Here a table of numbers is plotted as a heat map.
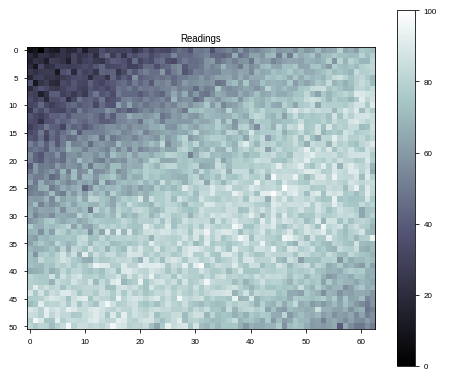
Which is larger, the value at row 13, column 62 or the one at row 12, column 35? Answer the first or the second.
the first
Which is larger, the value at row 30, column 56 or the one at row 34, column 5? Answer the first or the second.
the first
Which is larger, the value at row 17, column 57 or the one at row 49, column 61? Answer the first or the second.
the first
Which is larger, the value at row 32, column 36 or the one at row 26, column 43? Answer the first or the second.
the second
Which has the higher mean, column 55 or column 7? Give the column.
55
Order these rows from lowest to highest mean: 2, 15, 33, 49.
2, 15, 49, 33
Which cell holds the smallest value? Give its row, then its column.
0, 2
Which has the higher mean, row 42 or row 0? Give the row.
42
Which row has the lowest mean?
0
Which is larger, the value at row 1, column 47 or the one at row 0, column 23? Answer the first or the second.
the first
